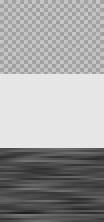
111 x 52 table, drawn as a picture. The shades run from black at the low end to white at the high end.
The table splits into 3 rows of 1 panel. Panel 1,1: high, checkered. Panel 2,1: very high, flat. Panel 3,1: low, streaked across.
